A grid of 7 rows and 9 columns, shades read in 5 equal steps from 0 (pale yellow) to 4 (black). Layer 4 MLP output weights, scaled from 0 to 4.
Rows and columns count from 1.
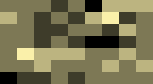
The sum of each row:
18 17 20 25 12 15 23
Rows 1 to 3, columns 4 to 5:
3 2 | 2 3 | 3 2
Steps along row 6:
same down up same same down up down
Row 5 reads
2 0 1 1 1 2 2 1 2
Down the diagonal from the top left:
2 2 3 2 1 2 2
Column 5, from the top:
2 3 2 3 1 2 3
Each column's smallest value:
1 0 1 1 1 1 0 1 1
